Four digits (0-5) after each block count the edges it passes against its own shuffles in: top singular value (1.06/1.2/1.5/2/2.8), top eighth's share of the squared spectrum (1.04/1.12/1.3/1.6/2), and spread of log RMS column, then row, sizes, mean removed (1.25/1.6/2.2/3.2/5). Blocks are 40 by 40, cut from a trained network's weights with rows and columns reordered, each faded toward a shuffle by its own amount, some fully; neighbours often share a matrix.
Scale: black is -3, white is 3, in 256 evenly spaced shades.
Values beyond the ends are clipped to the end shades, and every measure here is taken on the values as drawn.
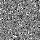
0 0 0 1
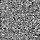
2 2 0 1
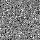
0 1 0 0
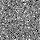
0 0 0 0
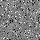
0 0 0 0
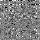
2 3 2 2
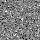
0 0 0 0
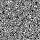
0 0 0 0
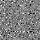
2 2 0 2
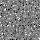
1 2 0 1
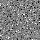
0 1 0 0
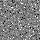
0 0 0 0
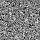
0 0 0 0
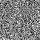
0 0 0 1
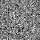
1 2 0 0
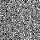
2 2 0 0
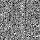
2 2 0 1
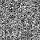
2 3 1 1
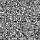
2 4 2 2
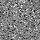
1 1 0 0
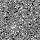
0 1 0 0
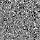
2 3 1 1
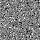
1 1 0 0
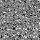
2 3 1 2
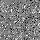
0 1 0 1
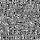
2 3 0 2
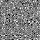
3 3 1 2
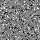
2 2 0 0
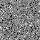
2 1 0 0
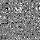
3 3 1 2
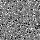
0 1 0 0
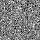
1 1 0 0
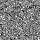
0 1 0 0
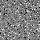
1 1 0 0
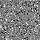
1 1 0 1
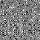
3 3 1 2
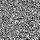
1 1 0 0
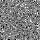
1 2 1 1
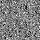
1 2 0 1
